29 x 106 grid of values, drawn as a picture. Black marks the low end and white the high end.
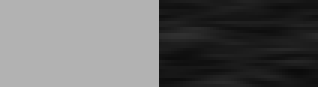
It is made of 1 by 2 panels. Panel 1,1: high, flat. Panel 1,2: very low, streaked across, faint in contrast.
